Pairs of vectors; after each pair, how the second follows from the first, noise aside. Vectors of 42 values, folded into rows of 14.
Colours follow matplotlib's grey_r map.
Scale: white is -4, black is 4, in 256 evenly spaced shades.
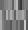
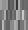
shuffled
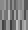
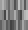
shuffled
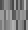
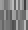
negated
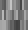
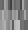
sign-scrambled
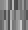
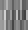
shuffled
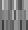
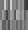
shuffled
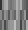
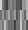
negated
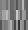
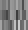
negated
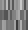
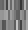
negated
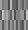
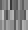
sign-scrambled
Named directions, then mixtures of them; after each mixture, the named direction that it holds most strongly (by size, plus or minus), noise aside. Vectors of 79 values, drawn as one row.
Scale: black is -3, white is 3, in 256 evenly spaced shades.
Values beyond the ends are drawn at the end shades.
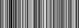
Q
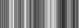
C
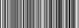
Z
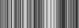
C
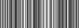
Q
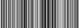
Q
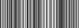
Q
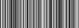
Z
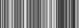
C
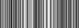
Q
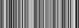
Q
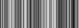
C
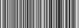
Z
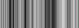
C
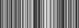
Q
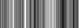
C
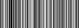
Q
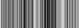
C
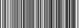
Z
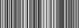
Q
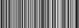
Z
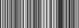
Z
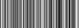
Z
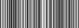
Q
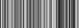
Z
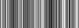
Z
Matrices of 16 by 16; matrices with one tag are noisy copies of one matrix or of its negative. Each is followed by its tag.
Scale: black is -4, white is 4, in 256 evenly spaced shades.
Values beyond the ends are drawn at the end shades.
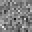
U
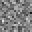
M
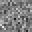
U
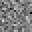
M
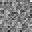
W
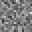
M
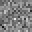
U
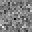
U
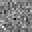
U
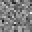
M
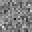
U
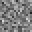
M
